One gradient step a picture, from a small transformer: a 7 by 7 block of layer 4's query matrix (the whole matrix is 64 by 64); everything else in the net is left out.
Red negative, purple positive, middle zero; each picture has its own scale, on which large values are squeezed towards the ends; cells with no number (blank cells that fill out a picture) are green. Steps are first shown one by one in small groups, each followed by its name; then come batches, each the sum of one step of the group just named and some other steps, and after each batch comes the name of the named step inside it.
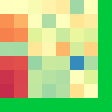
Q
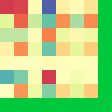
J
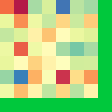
J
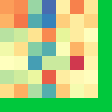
J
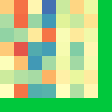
J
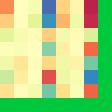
J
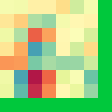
Q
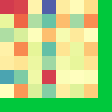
J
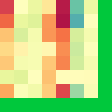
J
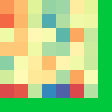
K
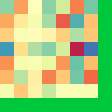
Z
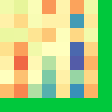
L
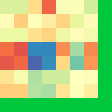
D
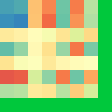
Z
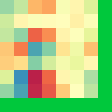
D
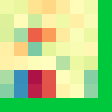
L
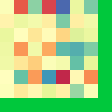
L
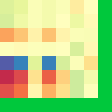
L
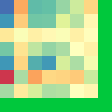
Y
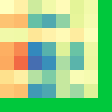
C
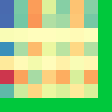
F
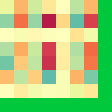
Y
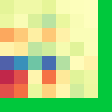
C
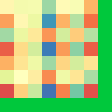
F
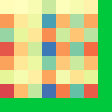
F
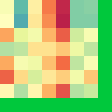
F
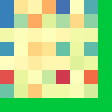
F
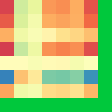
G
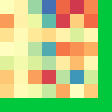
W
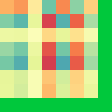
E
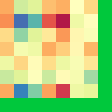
G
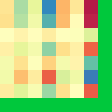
W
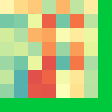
E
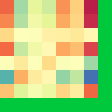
G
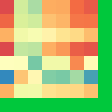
G
